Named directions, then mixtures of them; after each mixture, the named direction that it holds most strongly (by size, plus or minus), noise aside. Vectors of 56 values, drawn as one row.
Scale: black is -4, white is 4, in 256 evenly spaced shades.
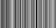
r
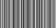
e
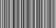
e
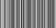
r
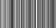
r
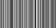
e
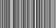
e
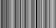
r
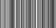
r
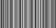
e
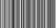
e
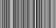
e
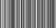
r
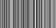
e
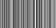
e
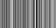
r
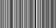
e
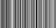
r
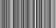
e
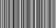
e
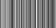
r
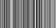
e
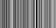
r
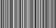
e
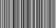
e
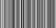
e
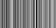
r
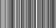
r
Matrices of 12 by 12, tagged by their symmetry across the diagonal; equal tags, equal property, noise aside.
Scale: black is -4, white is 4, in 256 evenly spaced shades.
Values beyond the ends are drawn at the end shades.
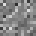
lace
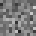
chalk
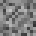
lace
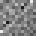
lace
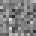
chalk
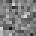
chalk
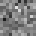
chalk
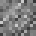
lace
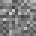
chalk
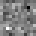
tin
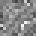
lace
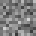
chalk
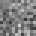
tin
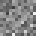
lace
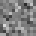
tin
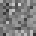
chalk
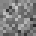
lace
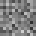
tin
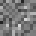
lace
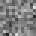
tin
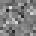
tin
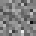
tin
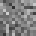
tin
